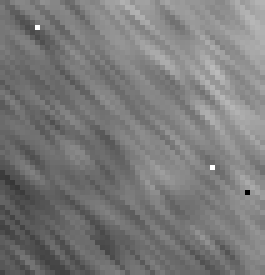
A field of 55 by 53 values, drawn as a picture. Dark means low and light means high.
Three lone cells stand out: two far higher and one far lower than their neighbours. The grain runs diagonally down to the right. No row or column stands out. Values rise toward the top right.
